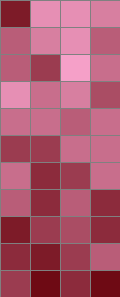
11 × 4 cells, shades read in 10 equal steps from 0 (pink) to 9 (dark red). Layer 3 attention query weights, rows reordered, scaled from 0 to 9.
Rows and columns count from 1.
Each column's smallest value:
1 1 0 2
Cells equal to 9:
2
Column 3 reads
1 1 0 2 4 3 6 4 5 6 7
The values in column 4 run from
2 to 9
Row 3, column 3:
0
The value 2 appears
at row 1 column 4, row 2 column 2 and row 4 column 3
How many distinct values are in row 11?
3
